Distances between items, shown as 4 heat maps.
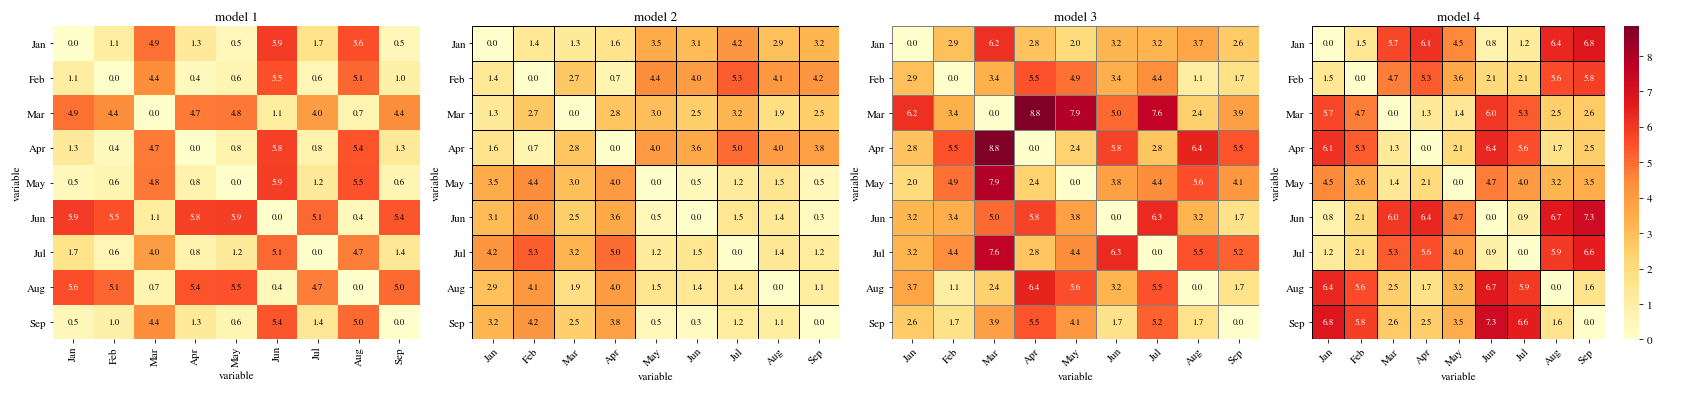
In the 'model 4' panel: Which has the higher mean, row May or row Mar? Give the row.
Mar
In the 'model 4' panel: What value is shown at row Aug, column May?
3.2
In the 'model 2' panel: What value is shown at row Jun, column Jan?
3.1
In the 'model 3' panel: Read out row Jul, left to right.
3.2 4.4 7.6 2.8 4.4 6.3 0.0 5.5 5.2
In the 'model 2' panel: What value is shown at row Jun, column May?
0.5
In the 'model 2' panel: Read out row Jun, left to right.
3.1 4.0 2.5 3.6 0.5 0.0 1.5 1.4 0.3
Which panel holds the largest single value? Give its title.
model 3
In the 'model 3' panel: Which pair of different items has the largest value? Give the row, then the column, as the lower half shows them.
Apr, Mar
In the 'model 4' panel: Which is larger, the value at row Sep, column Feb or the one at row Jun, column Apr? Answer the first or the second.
the second
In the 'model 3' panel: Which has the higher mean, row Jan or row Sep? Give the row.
Jan
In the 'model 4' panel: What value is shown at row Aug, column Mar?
2.5
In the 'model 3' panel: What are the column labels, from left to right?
Jan, Feb, Mar, Apr, May, Jun, Jul, Aug, Sep
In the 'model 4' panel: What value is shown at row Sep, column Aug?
1.6
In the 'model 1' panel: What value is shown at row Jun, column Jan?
5.9
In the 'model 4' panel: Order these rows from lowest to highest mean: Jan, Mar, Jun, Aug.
Mar, Jan, Aug, Jun
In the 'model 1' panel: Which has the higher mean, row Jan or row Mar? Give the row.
Mar
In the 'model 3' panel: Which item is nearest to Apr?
May
